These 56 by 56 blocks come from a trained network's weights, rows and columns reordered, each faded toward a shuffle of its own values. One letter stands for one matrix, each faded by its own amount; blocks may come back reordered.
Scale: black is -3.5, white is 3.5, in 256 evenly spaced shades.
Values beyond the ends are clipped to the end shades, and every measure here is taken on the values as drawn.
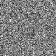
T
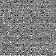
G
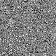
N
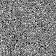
N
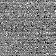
G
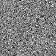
N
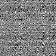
G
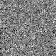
N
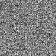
T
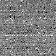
G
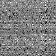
G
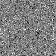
N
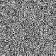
T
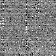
G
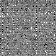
G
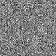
T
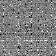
G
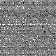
G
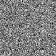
T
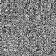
T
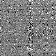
G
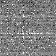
G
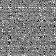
G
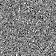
N
